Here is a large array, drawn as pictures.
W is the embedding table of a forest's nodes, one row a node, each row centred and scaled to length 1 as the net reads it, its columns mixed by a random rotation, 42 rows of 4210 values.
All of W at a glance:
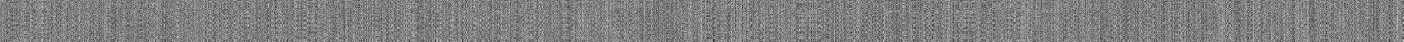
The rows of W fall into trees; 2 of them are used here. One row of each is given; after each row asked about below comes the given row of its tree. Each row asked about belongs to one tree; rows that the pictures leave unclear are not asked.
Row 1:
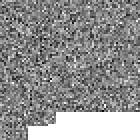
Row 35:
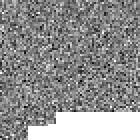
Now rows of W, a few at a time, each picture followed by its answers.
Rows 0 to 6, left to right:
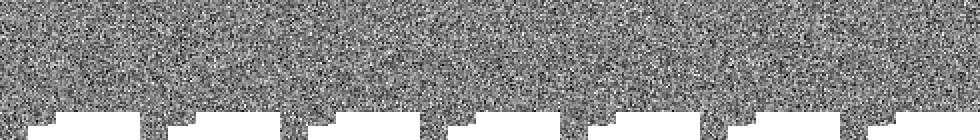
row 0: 35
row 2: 1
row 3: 35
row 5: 35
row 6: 35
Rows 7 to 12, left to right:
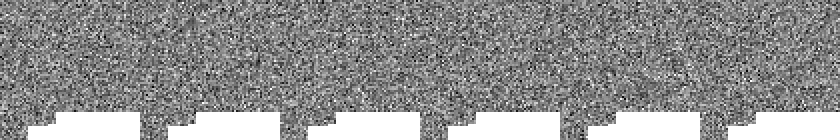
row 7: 35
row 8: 1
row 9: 35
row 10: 1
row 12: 1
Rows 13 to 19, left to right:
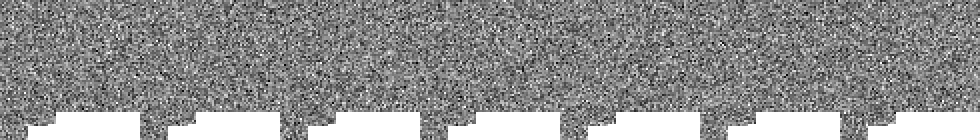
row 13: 1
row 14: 35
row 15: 1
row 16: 1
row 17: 35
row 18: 35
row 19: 1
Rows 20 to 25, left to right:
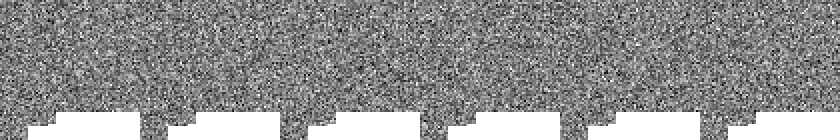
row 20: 1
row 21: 1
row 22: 35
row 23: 35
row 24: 1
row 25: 1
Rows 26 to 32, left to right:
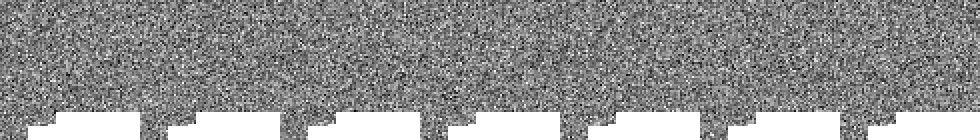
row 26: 1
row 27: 35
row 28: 35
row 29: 1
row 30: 1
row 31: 35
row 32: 35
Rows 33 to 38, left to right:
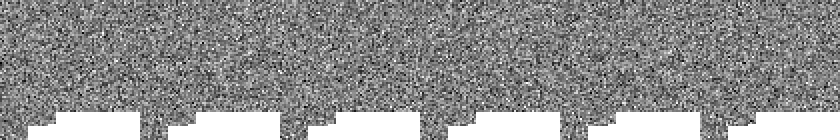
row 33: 35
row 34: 1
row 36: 1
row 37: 1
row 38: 1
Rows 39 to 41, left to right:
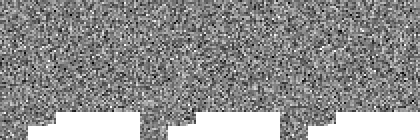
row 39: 35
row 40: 35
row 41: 35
